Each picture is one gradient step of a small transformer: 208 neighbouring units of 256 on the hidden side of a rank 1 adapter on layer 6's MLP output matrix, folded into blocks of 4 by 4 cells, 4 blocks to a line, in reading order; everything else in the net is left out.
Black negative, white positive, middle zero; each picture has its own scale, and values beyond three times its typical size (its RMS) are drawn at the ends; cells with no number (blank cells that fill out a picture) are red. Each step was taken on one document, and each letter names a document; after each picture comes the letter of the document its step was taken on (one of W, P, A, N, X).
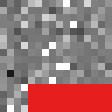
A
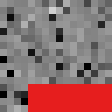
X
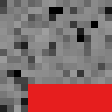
A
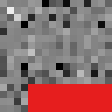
X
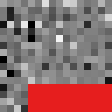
X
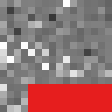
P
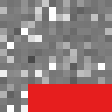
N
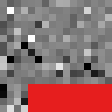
P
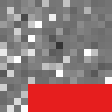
P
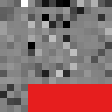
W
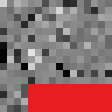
X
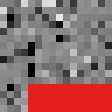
W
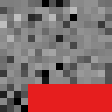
X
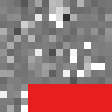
N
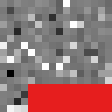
P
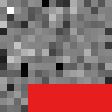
X
